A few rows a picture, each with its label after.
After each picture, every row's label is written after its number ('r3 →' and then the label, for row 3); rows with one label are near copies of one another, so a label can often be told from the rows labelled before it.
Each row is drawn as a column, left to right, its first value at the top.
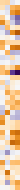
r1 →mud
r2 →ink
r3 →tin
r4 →tin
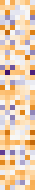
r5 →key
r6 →tin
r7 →key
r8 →ink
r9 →ink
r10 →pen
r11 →tin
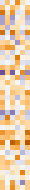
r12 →tin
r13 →mud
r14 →tin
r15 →pen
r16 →ink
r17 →tin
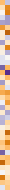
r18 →key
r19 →tin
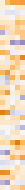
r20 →ink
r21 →ink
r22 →pen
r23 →pen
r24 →pen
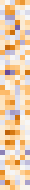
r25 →ink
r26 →tin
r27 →tin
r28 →mud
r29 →pen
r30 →ink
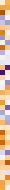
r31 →tin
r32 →key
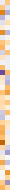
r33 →tin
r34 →ink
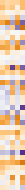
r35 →mud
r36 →mud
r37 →key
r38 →mud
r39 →key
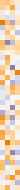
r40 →mud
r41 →pen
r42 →key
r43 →ink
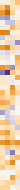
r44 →tin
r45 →tin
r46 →key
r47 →pen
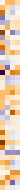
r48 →tin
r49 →key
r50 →ink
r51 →ink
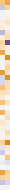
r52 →ink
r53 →pen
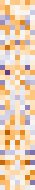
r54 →key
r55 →tin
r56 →mud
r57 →pen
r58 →mud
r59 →key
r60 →ink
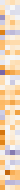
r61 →tin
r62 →ink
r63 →ink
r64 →ink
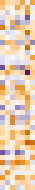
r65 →key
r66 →ink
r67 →mud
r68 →key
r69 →key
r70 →tin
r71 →pen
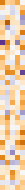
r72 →pen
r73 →mud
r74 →ink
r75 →pen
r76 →tin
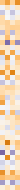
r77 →ink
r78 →pen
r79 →ink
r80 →pen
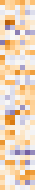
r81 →pen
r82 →mud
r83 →mud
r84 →ink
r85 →key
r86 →ink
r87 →ink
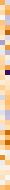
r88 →pen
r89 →tin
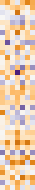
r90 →ink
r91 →pen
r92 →key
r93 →tin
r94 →key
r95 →pen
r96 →key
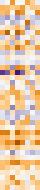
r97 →tin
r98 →tin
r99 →key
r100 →tin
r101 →tin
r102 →mud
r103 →key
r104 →tin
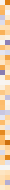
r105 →tin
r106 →pen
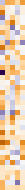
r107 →tin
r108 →pen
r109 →mud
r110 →ink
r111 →pen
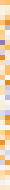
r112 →pen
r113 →mud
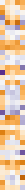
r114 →tin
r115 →mud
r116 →mud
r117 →mud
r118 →key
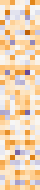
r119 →mud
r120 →tin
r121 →pen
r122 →ink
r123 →ink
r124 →tin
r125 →pen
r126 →ink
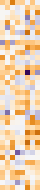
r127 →pen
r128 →mud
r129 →pen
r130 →ink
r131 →ink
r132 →tin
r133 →mud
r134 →tin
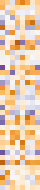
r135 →key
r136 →ink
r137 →tin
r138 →mud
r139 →pen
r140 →mud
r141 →mud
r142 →key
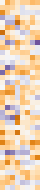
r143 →tin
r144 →key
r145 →key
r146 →mud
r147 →ink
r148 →ink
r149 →pen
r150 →pen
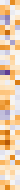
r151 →tin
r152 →tin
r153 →pen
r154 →mud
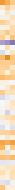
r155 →pen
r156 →pen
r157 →pen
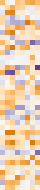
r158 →ink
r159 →tin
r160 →tin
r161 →key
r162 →key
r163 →mud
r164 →pen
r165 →key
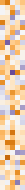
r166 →mud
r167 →pen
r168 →tin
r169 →ink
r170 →key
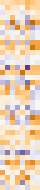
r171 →ink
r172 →key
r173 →mud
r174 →key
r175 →ink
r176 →key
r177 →mud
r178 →mud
